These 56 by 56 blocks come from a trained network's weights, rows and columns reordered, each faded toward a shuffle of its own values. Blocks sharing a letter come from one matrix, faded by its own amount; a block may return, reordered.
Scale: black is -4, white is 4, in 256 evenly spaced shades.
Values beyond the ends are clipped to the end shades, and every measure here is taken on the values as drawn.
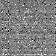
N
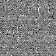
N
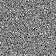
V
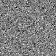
V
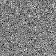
V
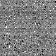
N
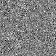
V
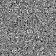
V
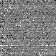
N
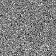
V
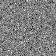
V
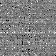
N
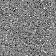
V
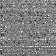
N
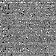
N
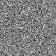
V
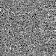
V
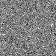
V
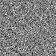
V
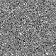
V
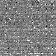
N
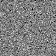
V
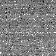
N
